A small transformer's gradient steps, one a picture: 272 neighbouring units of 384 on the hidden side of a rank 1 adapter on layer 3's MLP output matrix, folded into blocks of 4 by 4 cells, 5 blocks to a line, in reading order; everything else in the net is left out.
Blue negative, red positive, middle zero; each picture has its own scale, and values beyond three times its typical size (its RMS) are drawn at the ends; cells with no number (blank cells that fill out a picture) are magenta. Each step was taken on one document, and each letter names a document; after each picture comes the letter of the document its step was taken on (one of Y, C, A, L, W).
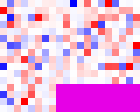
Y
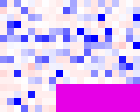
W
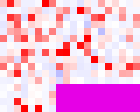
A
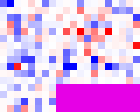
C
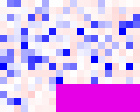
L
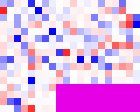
L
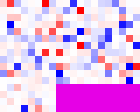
A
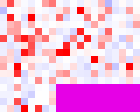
A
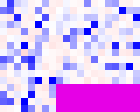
Y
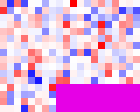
Y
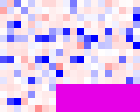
W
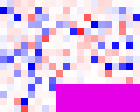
L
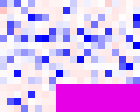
W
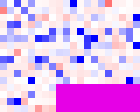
W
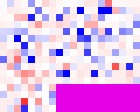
C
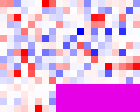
A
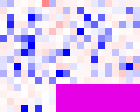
A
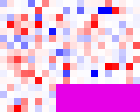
C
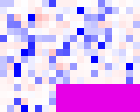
A
